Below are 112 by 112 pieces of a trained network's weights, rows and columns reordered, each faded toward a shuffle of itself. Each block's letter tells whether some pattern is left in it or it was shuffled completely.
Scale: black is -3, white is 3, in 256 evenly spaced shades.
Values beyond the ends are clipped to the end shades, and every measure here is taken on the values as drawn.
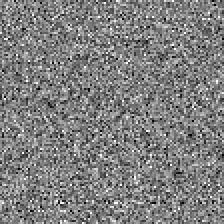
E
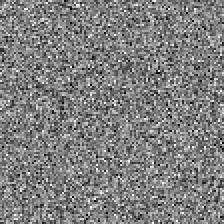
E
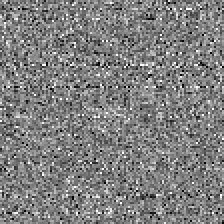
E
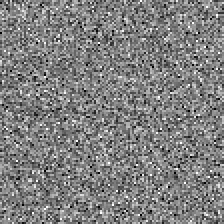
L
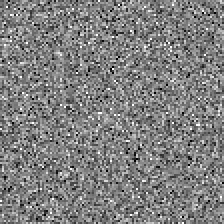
L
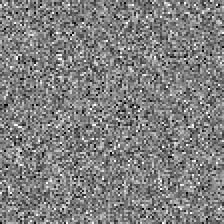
E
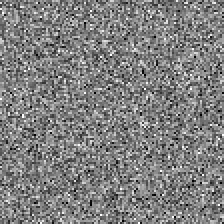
L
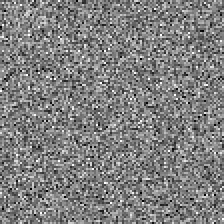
L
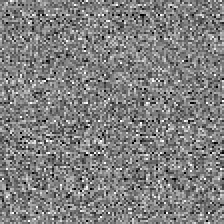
E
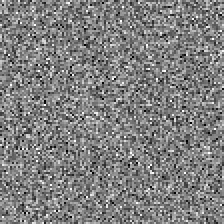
L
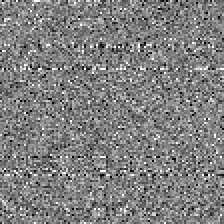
E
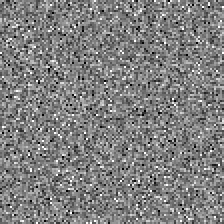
L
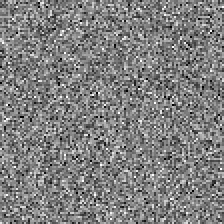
L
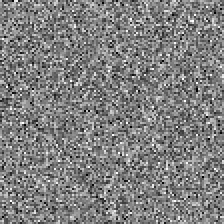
E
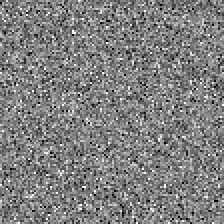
L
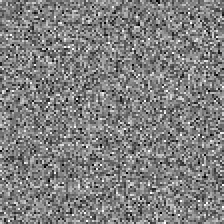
E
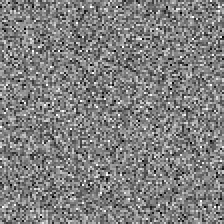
L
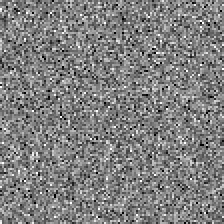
L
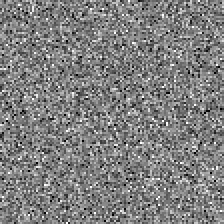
L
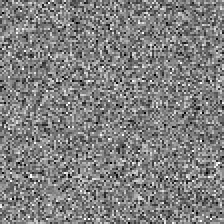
E
